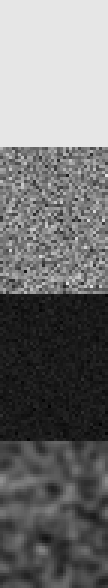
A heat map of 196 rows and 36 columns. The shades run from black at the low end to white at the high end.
It is made of 4 by 1 panels. Panel 1,1: very high, flat. Panel 2,1: middling, fine-grained, strong in contrast. Panel 3,1: very low, fine-grained, faint in contrast. Panel 4,1: low, blotchy.
